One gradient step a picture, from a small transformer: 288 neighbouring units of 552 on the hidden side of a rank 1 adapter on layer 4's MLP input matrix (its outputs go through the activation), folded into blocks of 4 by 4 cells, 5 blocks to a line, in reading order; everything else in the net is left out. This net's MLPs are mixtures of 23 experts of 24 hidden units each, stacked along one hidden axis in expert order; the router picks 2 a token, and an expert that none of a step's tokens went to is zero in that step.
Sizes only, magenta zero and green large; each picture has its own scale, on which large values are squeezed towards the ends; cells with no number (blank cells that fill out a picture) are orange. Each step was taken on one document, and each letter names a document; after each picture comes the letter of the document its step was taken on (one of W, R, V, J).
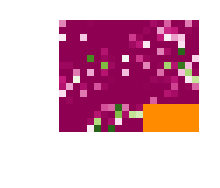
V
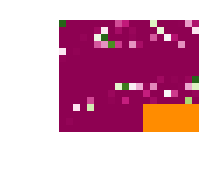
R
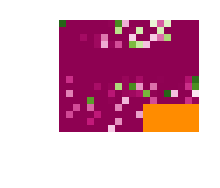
R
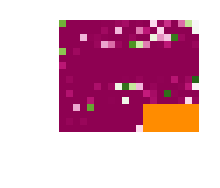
R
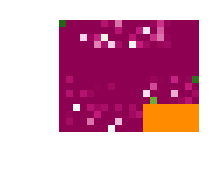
R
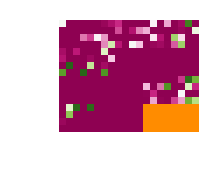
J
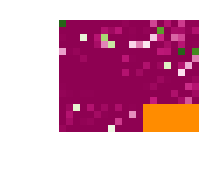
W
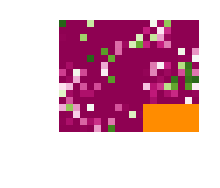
V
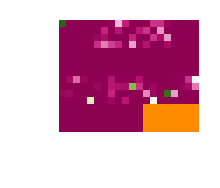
R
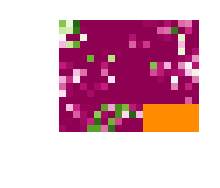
V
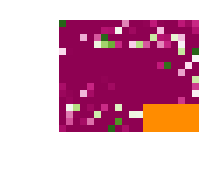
W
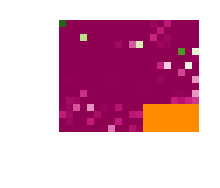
W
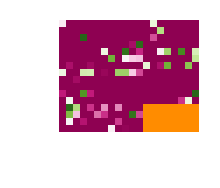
W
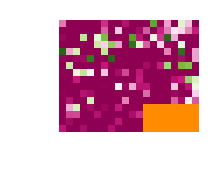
W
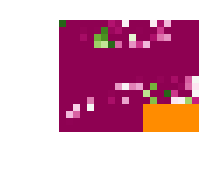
R
